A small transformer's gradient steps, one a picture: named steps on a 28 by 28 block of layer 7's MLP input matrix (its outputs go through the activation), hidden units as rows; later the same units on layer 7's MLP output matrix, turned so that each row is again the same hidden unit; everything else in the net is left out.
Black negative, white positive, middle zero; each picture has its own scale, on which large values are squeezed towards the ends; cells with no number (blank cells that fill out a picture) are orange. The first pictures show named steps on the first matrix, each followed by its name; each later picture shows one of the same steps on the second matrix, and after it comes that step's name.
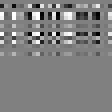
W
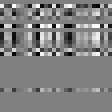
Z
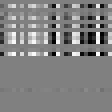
Z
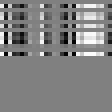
W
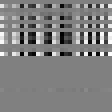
Z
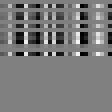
W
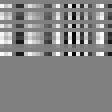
W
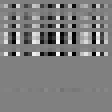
Z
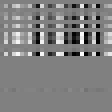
Z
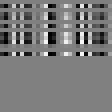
W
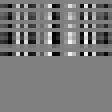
W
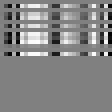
W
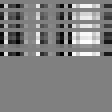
W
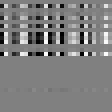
Z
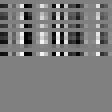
W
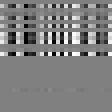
Z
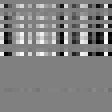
Z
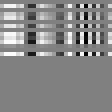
W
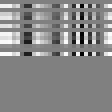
W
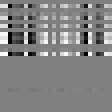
Z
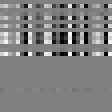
Z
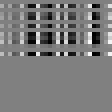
W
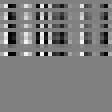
W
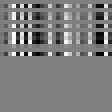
W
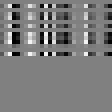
W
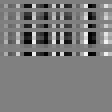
W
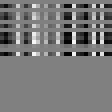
W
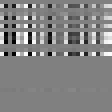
Z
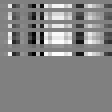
W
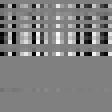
Z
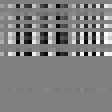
Z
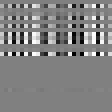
Z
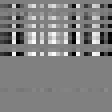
Z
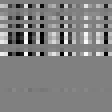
Z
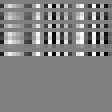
W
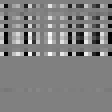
Z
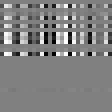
Z
